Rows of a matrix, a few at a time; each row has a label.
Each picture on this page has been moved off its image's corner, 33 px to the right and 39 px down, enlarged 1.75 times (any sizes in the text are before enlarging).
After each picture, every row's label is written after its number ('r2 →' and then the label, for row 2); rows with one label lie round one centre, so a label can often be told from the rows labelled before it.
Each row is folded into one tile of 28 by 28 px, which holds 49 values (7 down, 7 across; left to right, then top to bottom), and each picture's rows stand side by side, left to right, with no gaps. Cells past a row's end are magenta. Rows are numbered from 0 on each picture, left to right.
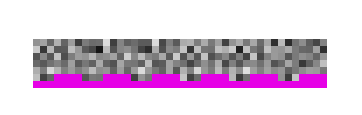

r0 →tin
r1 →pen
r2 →pen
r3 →tin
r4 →tin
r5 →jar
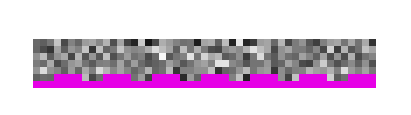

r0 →pen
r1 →tin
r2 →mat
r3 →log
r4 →mat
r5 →jar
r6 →tin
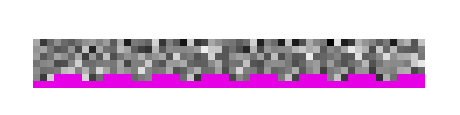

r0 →jar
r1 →tin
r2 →pen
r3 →mat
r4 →pen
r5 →mat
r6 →mat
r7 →log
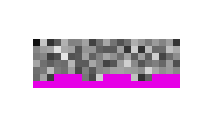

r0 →mat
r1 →jar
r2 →tin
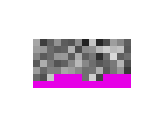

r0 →jar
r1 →mat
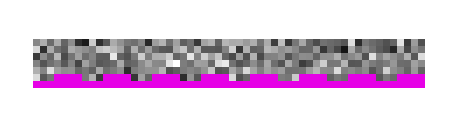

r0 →tin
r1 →mat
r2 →log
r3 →log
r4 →tin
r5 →jar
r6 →pen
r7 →pen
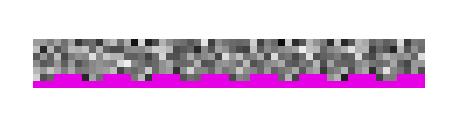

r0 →tin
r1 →log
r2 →mat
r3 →pen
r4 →pen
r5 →mat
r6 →mat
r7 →pen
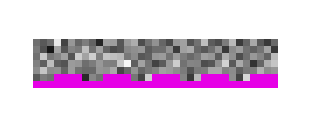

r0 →pen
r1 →log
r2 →jar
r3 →jar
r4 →jar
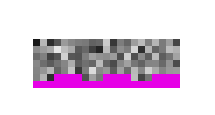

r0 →mat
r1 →pen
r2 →tin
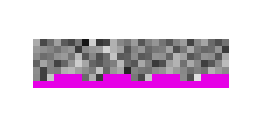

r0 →jar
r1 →mat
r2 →jar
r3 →jar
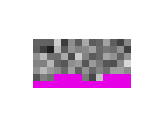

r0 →pen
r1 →jar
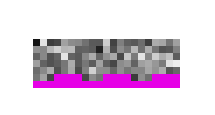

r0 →mat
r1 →pen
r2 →log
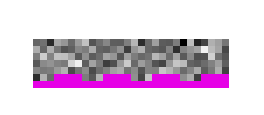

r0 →log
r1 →jar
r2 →jar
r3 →mat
